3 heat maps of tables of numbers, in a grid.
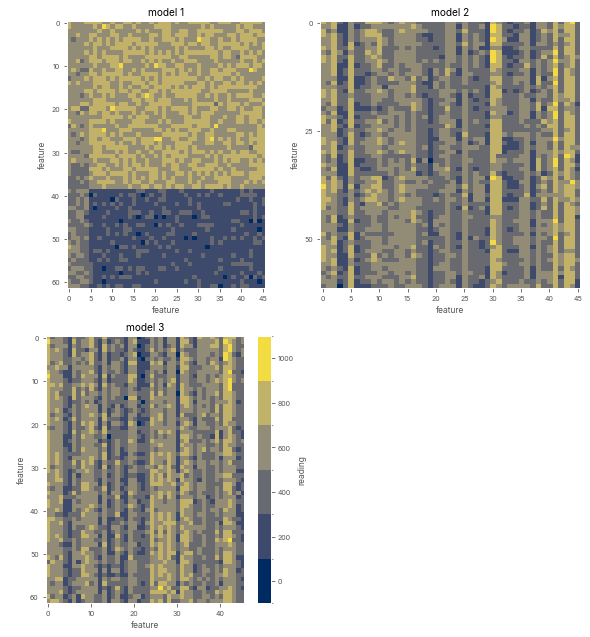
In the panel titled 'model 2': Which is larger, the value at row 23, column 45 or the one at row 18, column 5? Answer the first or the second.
the second
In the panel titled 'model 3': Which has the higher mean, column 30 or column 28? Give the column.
28
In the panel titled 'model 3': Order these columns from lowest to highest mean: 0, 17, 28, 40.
17, 40, 28, 0
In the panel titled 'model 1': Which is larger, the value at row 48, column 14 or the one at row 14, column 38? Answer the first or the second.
the second
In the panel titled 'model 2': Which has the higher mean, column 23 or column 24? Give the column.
23
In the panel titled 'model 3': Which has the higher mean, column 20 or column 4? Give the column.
20
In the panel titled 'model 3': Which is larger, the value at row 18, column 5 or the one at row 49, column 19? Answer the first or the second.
the second
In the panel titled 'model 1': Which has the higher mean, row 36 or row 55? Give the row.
36
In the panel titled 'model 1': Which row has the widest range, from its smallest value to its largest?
52
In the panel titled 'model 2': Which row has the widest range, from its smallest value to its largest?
32
